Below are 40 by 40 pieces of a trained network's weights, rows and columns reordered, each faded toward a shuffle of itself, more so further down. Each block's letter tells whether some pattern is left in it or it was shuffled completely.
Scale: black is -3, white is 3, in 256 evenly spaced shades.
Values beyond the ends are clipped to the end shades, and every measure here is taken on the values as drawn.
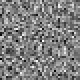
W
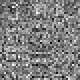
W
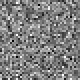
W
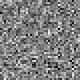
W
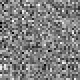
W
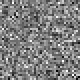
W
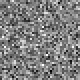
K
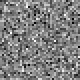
K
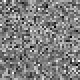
K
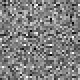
W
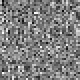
W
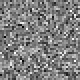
K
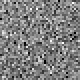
K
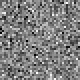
K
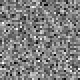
K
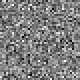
W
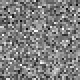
K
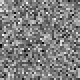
K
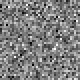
K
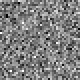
K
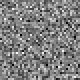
K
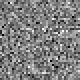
W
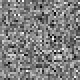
W
